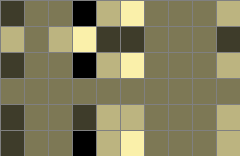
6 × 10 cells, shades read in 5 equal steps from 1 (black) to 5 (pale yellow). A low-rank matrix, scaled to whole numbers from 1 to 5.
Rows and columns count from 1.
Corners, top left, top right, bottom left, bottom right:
2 4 2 4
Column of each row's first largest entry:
6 4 6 1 5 6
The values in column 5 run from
2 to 4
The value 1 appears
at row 1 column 4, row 3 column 4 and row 6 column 4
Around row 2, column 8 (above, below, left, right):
3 3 3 3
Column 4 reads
1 5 1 3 2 1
